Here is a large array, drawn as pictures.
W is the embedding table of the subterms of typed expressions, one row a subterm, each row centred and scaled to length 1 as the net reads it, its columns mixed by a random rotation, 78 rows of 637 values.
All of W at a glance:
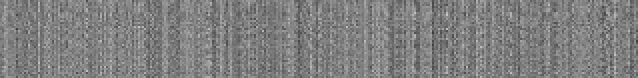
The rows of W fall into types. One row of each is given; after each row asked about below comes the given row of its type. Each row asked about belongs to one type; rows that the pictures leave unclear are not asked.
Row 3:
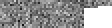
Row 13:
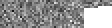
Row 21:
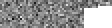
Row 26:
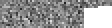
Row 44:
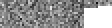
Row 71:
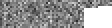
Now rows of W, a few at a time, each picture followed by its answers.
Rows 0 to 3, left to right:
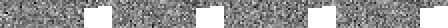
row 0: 3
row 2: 44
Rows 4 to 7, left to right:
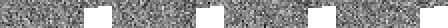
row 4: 26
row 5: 44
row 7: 13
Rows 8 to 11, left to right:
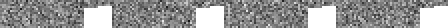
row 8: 26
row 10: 71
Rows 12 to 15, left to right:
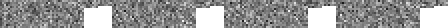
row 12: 71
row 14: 21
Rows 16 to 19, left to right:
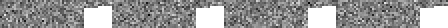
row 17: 21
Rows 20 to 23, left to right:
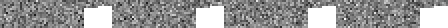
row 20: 3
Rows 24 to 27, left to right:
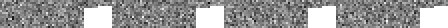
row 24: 21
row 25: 44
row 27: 26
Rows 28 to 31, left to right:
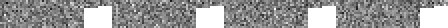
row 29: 71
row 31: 44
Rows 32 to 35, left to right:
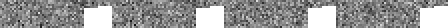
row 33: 3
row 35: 71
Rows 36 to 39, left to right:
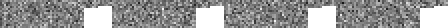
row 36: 71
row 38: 26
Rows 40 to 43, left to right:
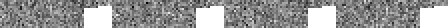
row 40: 44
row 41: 3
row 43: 44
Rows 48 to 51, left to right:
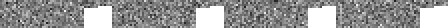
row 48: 21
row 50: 13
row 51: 71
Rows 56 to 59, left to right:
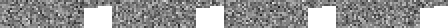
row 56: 26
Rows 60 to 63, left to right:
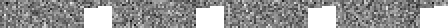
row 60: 71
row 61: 3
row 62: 71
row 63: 44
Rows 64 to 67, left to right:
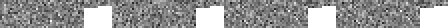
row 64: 26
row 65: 3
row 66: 21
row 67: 21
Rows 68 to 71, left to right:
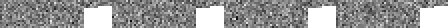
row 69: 3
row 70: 21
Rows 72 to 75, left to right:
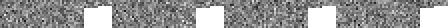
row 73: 13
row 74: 44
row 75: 3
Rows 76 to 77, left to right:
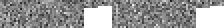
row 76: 3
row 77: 71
